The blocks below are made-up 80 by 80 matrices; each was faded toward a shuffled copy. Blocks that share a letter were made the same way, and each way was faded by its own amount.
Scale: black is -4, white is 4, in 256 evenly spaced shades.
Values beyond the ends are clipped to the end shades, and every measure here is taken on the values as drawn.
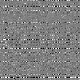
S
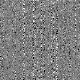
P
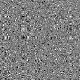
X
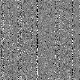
P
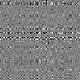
S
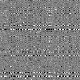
S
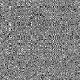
X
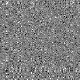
X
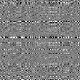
S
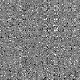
X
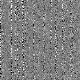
P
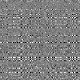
S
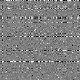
S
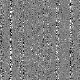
P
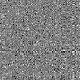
X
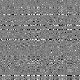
S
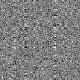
X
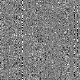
P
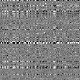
S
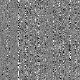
P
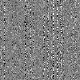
P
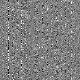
P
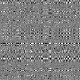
S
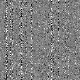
P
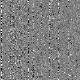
P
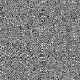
X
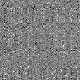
X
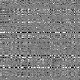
S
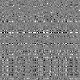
S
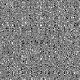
X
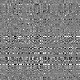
S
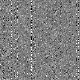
P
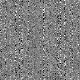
P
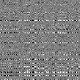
S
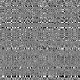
S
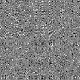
X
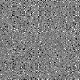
X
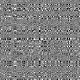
S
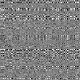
S
